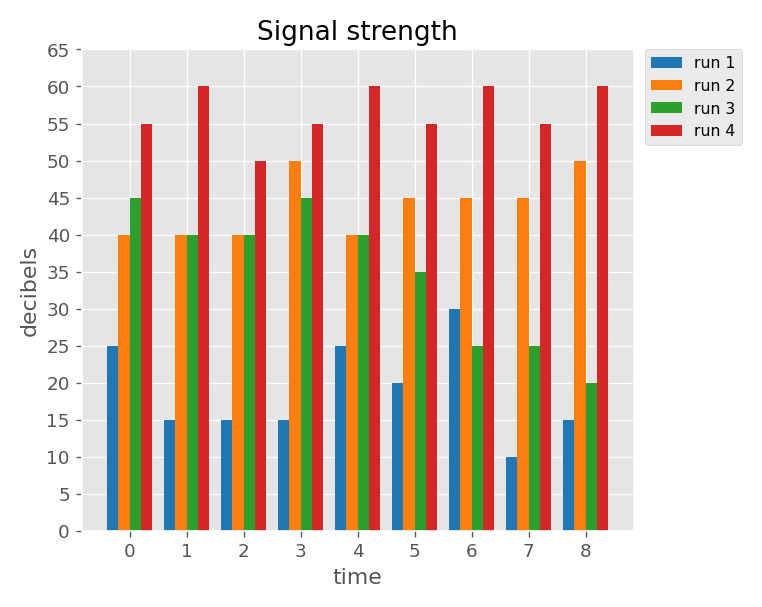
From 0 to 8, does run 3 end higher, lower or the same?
lower
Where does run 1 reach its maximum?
6
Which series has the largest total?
run 4
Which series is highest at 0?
run 4
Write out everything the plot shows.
Title: Signal strength
x-axis: time, ticks 0 1 2 3 4 5 6 7 8
y-axis: decibels, ticks 0 5 10 15 20 25 30 35 40 45 50 55 60 65
Legend: run 1, run 2, run 3, run 4
Values:
run 1: 25 15 15 15 25 20 30 10 15
run 2: 40 40 40 50 40 45 45 45 50
run 3: 45 40 40 45 40 35 25 25 20
run 4: 55 60 50 55 60 55 60 55 60
